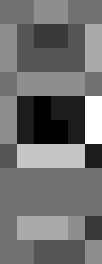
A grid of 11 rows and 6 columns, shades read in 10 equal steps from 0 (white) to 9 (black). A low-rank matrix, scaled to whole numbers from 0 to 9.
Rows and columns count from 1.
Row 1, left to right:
5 5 4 4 5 5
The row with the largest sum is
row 6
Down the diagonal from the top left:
5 6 6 4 8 0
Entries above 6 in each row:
0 2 0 0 4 4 1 0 0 1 0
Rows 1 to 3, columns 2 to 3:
5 4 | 6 7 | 6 6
